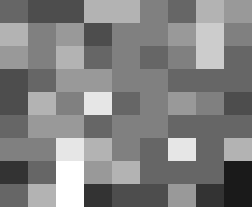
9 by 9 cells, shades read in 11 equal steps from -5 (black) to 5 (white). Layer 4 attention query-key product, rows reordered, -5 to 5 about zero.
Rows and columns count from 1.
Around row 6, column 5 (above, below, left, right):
-1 0 -1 0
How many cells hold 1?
11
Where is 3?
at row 2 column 8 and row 3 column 8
